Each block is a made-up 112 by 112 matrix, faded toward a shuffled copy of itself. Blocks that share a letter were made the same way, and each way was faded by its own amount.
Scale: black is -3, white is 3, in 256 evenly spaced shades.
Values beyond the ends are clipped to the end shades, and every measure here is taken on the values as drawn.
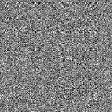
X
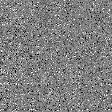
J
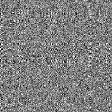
X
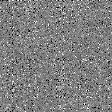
J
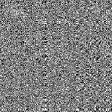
X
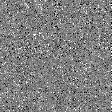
J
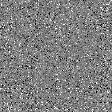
J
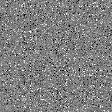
J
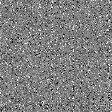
J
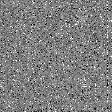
J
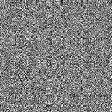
X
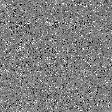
J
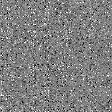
J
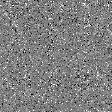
J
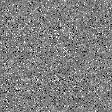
J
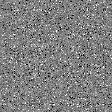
J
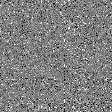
J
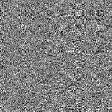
X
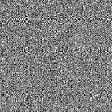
X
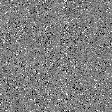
J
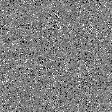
J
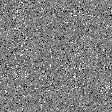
J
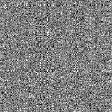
X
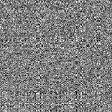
X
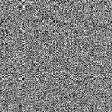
X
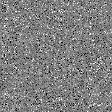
J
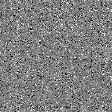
J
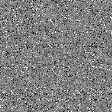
J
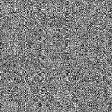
X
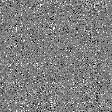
J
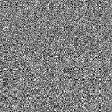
X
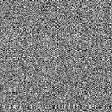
X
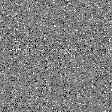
J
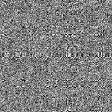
X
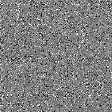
J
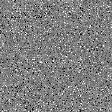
J
